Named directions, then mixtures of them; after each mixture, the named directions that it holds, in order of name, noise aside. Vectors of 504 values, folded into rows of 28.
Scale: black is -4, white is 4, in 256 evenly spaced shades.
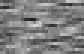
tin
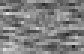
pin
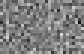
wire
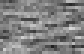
pin, tin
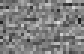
tin, wire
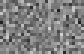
wire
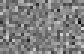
wire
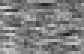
pin, tin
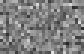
pin, wire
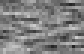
pin, tin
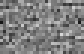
tin, wire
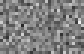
wire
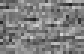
tin, wire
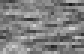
pin, tin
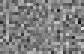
wire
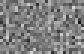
wire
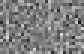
wire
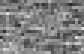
pin, wire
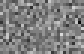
wire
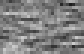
pin, tin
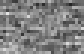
pin, wire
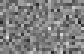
wire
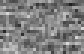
pin, wire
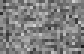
tin, wire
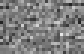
tin, wire
